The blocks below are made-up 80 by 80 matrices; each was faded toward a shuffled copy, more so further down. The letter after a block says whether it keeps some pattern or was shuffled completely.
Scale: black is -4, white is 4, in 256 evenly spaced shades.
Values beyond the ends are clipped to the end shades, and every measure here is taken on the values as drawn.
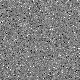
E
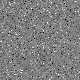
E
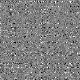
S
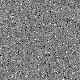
E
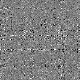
S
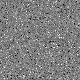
E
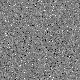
E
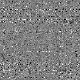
S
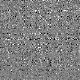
S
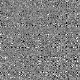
S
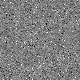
E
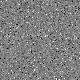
E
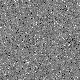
E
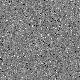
E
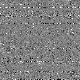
S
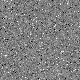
E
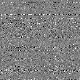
S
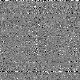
S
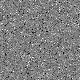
E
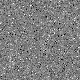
E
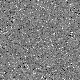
E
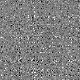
S
